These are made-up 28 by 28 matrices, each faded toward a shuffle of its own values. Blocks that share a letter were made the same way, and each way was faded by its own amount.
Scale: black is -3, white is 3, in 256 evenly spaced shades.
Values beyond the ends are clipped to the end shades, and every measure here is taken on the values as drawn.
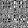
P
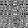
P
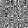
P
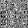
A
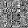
A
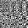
A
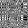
P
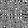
P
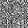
A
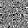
A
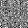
A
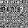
P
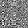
A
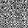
A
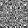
A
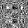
P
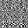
P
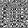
P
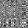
P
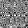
P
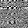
P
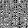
A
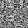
A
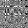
P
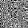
A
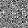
A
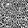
A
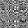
P
